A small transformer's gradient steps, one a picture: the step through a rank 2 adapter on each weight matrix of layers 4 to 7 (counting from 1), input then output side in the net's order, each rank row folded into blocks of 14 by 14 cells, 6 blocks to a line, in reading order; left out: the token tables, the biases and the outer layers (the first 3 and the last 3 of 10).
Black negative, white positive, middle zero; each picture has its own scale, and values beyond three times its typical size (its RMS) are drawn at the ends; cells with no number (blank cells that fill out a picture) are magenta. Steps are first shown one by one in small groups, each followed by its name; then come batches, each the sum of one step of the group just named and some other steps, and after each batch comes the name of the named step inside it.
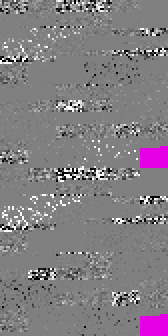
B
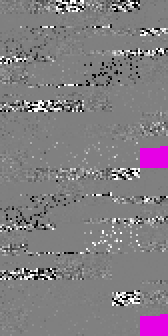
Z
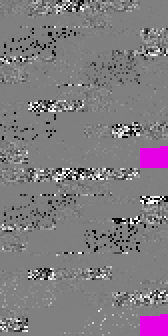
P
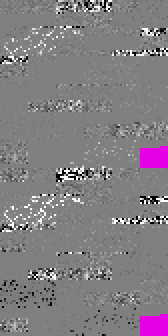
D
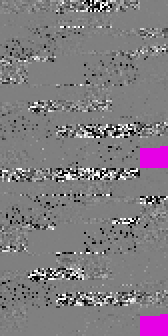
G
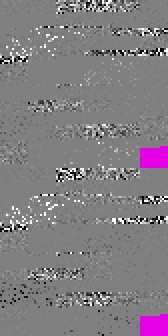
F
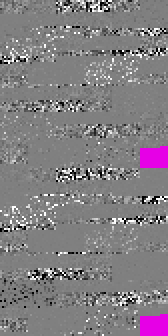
F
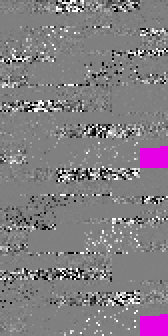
Z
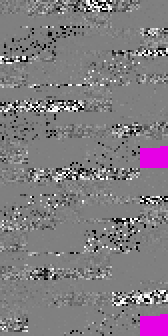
P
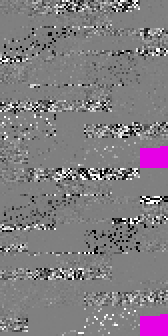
P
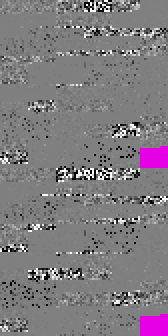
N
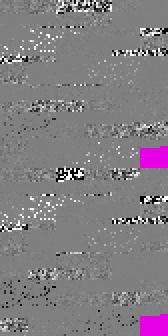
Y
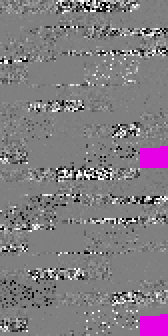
N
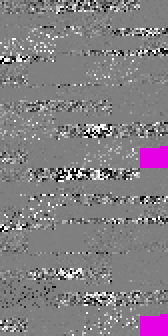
Y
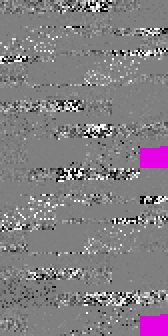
Y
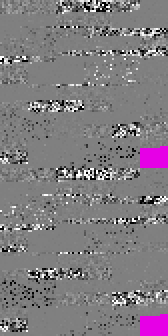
N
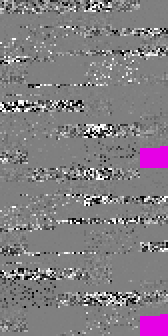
N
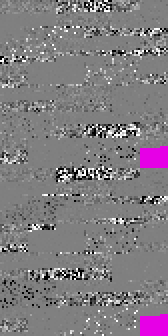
N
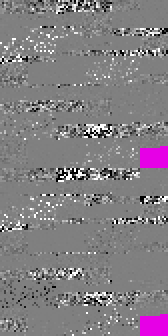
Y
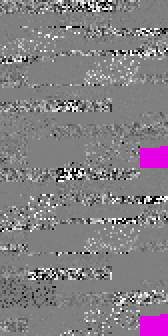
Y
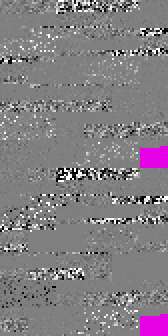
Y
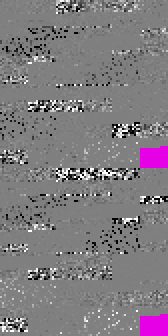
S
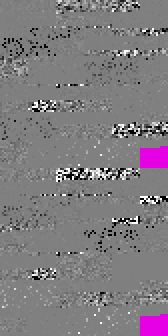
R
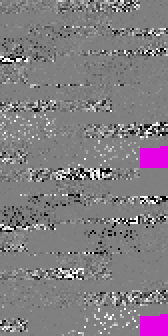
R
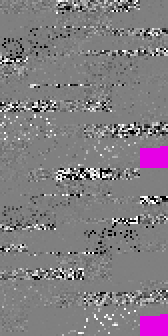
R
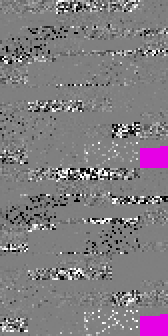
S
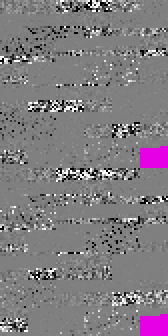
S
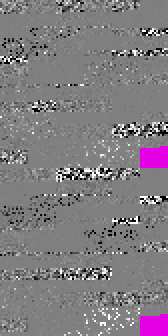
R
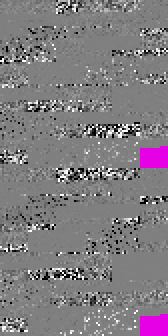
S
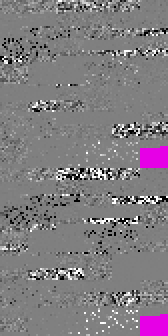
R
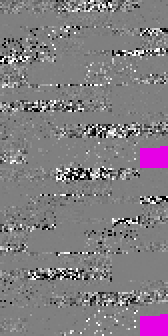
R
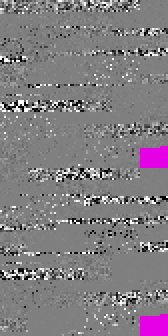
R
